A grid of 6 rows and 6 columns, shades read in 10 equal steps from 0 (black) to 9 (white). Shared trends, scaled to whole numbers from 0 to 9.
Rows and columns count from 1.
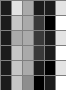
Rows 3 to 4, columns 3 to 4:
6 2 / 6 2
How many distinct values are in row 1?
3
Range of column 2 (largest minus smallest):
2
